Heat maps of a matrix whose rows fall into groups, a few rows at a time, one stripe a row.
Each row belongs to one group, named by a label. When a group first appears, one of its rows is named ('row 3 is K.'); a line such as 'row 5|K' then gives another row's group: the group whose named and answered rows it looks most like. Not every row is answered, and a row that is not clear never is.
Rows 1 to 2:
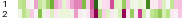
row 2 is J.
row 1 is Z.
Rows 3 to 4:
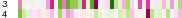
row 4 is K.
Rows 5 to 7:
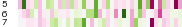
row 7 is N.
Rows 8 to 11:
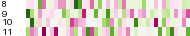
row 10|K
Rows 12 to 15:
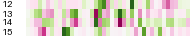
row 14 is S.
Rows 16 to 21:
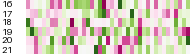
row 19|K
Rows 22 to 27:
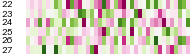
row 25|J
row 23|N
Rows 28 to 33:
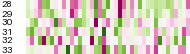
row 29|S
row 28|S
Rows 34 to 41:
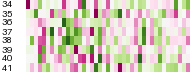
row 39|N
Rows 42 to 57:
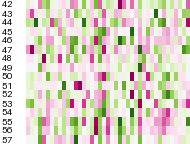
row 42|S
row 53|K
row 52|J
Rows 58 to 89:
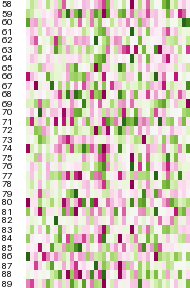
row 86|K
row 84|Z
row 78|J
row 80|Z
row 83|J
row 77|Z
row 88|Z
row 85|N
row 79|N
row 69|S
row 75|J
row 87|S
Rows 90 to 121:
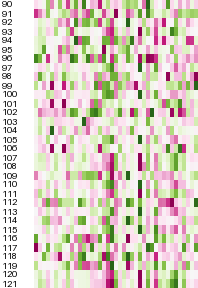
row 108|J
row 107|J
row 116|Z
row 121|J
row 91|Z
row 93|J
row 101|K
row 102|N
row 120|J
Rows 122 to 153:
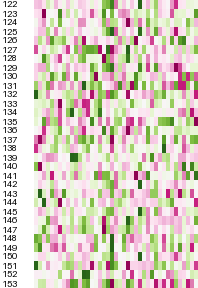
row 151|Z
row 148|K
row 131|N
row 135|S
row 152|N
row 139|N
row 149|K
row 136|S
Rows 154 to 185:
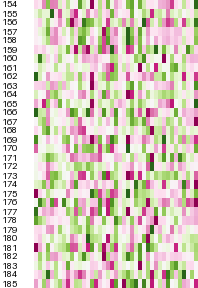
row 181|Z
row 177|Z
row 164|S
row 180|N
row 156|N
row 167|K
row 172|N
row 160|K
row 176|K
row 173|S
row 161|J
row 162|Z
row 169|Z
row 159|Z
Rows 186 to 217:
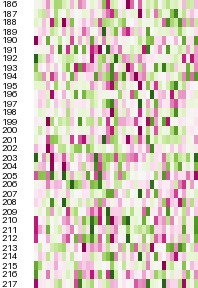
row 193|Z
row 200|J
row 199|N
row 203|K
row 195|J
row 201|S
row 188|K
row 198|J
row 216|Z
